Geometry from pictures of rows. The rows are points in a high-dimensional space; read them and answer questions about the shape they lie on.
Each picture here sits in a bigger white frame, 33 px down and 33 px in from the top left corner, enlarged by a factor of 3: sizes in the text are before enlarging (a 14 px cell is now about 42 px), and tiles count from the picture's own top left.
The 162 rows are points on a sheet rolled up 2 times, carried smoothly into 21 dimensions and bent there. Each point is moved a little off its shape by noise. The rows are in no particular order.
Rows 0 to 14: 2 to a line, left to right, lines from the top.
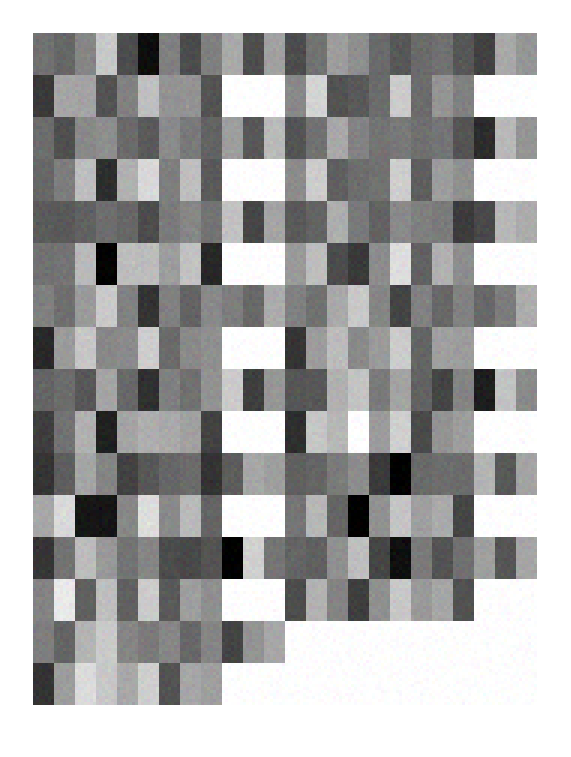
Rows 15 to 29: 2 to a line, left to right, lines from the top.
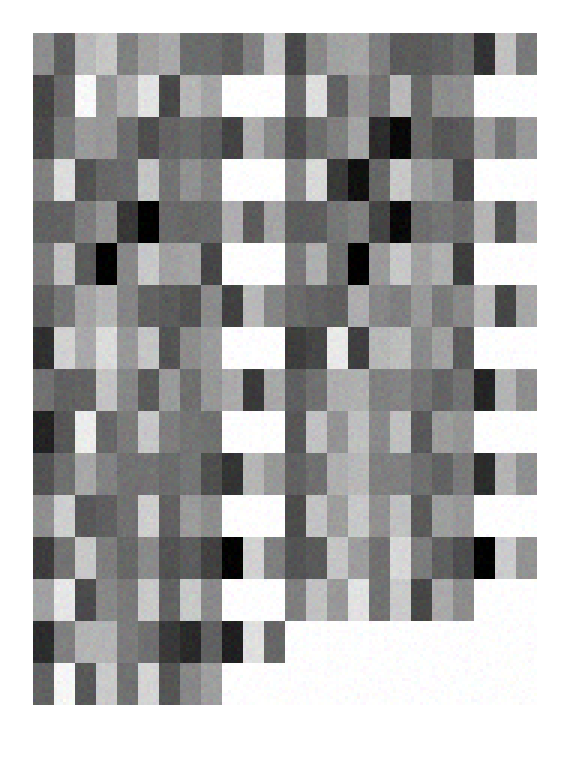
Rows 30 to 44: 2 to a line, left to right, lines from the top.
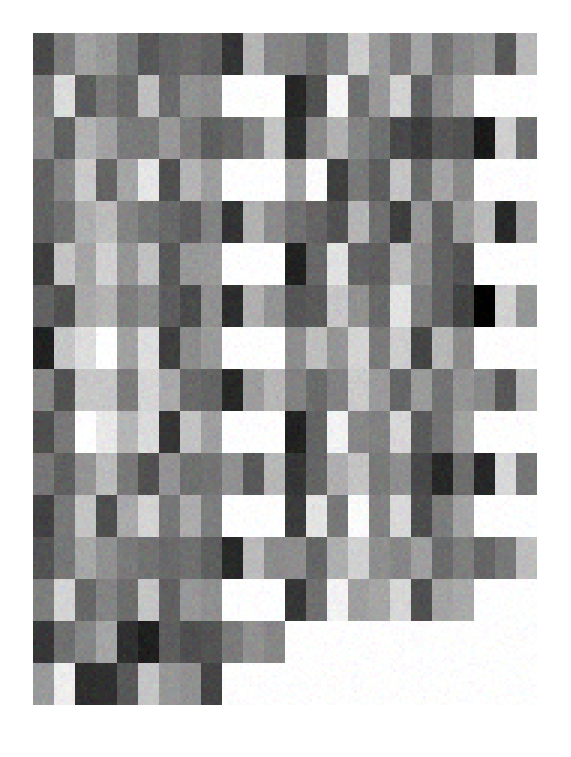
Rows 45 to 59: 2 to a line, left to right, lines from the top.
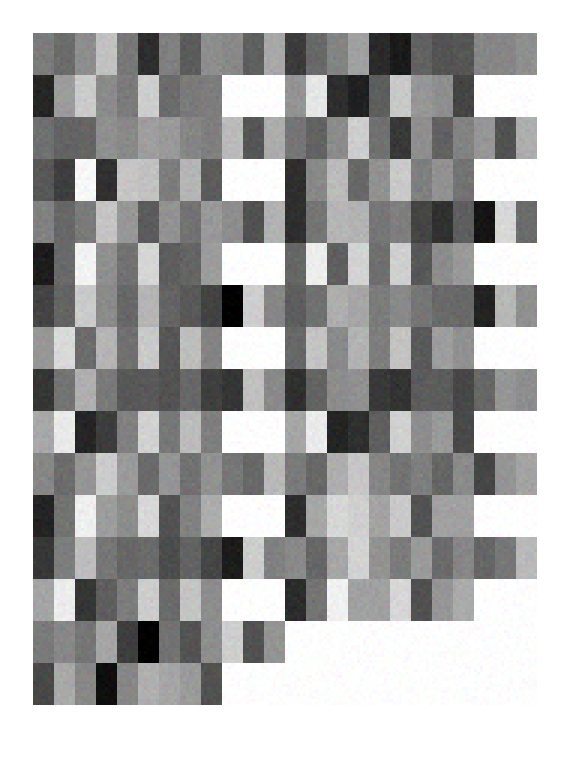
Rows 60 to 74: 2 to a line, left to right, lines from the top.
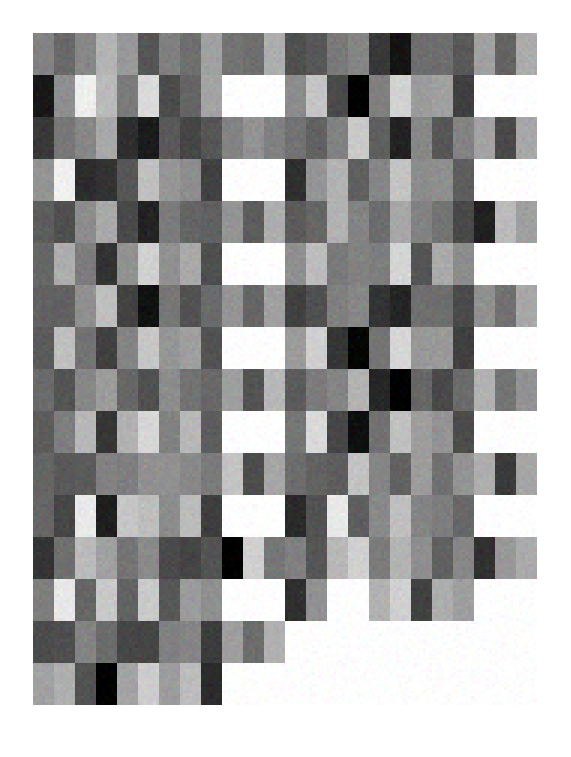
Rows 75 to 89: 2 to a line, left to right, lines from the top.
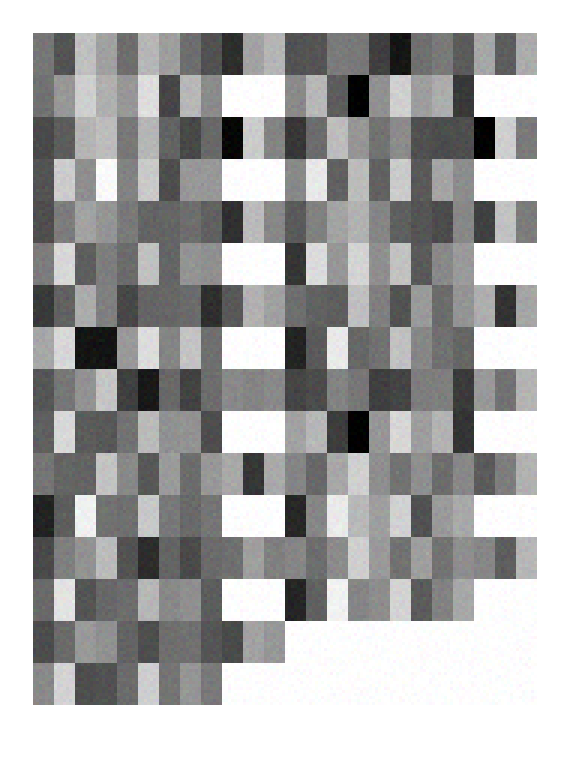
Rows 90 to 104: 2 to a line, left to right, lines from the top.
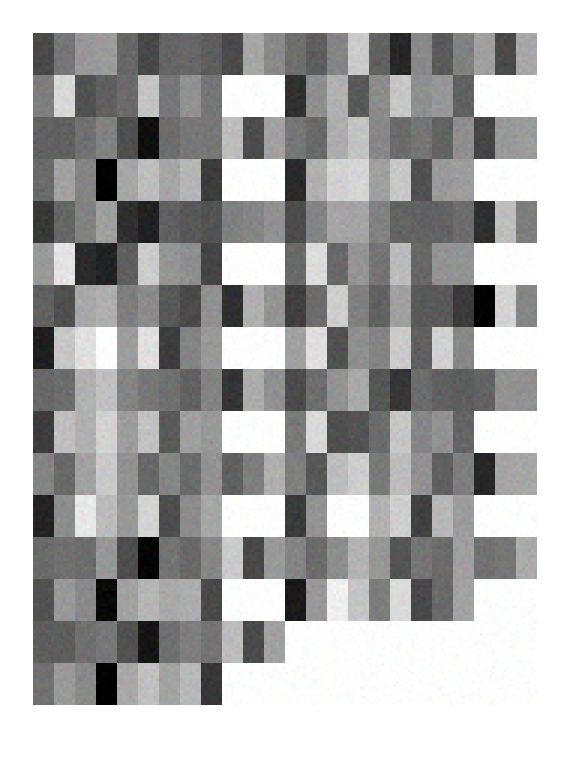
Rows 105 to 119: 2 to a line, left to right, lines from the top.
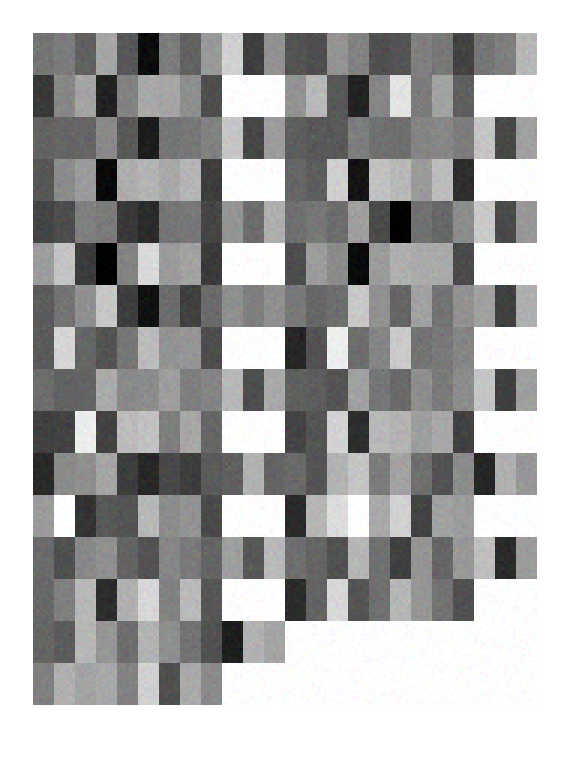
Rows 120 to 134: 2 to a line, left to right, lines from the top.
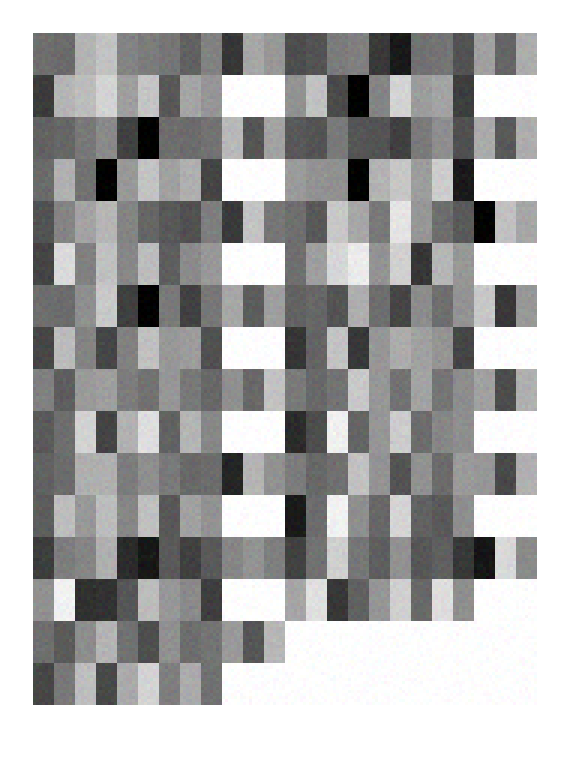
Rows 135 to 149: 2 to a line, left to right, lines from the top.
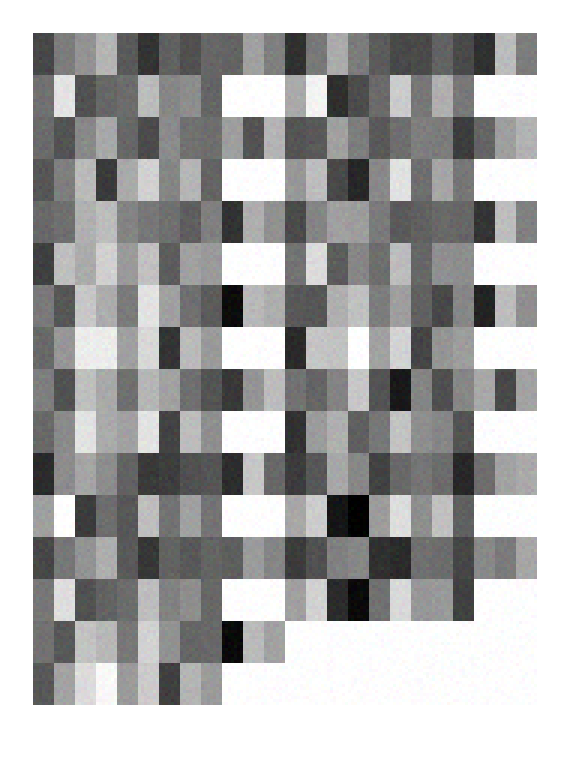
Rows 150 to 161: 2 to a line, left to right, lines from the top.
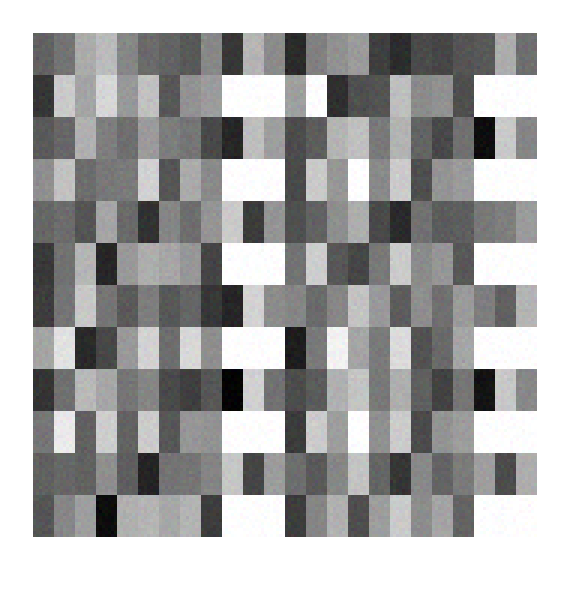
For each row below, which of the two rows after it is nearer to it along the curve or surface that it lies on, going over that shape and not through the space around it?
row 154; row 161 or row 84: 84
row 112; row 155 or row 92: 92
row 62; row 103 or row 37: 37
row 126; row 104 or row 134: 134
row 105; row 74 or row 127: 127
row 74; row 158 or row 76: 76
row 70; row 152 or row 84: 84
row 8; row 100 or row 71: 71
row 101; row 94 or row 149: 149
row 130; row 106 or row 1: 1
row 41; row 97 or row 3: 97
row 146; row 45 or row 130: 130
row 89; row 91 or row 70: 91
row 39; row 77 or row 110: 110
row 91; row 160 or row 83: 83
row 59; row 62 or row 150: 62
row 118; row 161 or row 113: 113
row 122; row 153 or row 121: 121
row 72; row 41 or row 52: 41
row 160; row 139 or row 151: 151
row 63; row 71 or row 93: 93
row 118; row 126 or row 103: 103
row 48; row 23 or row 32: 32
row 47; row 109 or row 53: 109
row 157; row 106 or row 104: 104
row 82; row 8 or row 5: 8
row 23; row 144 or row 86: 86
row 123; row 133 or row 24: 133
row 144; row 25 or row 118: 25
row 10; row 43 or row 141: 141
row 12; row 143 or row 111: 143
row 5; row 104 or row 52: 52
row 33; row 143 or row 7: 143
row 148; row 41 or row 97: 97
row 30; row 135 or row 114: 135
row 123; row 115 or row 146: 146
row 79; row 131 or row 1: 1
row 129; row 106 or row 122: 122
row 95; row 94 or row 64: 64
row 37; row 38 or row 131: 38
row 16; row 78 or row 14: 14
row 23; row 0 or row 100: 100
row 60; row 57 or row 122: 122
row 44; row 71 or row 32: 71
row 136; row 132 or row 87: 132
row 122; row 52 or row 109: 109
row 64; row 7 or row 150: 7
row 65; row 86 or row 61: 86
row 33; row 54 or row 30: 54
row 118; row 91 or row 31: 31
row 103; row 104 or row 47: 47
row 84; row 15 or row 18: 18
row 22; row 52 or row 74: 74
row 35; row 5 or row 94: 94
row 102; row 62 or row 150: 62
